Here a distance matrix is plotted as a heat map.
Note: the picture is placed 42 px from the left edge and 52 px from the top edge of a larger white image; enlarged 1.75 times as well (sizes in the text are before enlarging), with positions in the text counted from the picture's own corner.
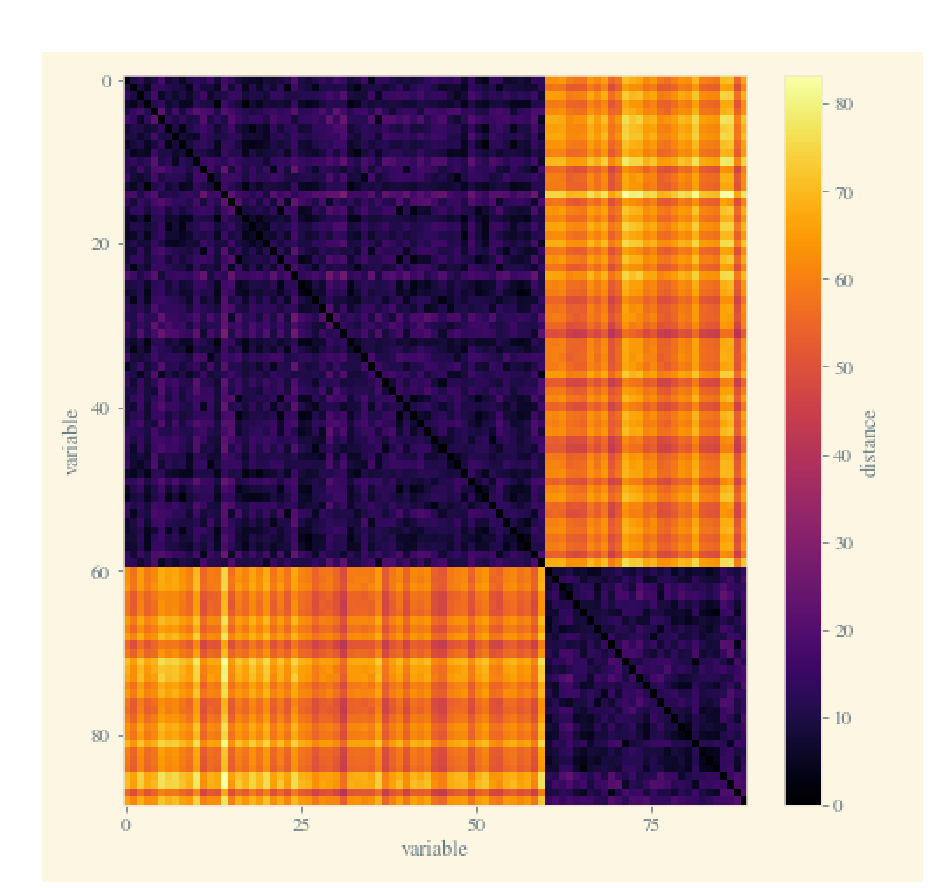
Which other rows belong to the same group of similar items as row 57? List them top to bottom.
0, 1, 2, 3, 4, 5, 6, 7, 8, 9, 10, 11, 12, 13, 14, 15, 16, 17, 18, 19, 20, 21, 22, 23, 24, 25, 26, 27, 28, 29, 30, 31, 32, 33, 34, 35, 36, 37, 38, 39, 40, 41, 42, 43, 44, 45, 46, 47, 48, 49, 50, 51, 52, 53, 54, 55, 56, 58, 59
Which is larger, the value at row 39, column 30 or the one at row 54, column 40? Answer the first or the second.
the first
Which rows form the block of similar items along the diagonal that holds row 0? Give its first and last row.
0 to 59
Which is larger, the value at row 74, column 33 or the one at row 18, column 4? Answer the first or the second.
the first
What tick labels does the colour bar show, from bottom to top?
0, 10, 20, 30, 40, 50, 60, 70, 80
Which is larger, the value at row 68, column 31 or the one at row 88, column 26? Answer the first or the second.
the second
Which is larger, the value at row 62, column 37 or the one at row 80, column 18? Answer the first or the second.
the second
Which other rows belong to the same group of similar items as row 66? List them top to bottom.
60, 61, 62, 63, 64, 65, 67, 68, 69, 70, 71, 72, 73, 74, 75, 76, 77, 78, 79, 80, 81, 82, 83, 84, 85, 86, 87, 88
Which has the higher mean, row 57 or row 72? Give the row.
72
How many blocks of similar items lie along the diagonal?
2
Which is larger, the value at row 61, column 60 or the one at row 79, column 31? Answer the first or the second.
the second
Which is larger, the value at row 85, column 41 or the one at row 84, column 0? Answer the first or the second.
the first
